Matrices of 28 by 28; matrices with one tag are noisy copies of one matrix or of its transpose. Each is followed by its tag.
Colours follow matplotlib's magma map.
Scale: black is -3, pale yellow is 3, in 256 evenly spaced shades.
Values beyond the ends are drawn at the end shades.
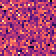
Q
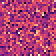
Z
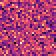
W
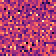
W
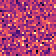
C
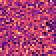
W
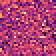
W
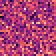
C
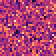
C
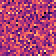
Z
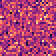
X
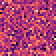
Z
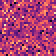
Q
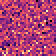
W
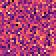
Z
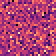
Z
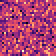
X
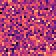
Z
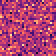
X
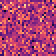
Q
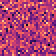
Q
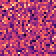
Q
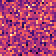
X
